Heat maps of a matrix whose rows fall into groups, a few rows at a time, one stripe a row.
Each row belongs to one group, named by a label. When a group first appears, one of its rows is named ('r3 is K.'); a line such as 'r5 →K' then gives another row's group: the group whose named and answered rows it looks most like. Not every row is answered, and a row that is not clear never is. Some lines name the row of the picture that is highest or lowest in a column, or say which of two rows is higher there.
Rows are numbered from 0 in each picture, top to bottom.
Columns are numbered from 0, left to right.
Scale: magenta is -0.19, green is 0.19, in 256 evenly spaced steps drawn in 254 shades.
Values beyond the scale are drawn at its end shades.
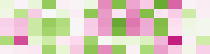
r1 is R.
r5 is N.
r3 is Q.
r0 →Q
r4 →N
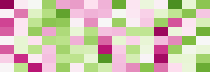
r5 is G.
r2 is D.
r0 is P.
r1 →Q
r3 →G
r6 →G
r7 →R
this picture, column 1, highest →7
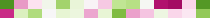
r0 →N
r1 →D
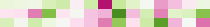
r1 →P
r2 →Q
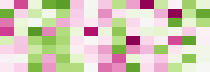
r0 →Q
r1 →N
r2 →P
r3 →D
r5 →Q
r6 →G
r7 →G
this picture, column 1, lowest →0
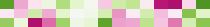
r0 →N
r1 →G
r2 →R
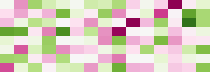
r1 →G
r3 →R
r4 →Q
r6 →R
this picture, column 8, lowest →3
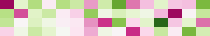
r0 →D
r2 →Q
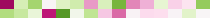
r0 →D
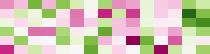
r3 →R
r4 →R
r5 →G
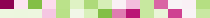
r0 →G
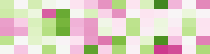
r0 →Q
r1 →R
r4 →Q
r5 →N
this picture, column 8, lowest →1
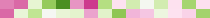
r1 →D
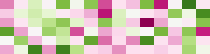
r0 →G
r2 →D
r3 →Q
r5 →G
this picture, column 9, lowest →4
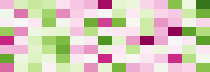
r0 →P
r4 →D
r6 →N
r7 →D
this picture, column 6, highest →2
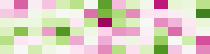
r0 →G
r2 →N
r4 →Q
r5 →Q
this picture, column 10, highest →5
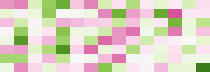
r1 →Q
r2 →P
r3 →R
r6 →R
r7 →P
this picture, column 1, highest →4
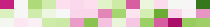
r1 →Q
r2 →N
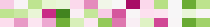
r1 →R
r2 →G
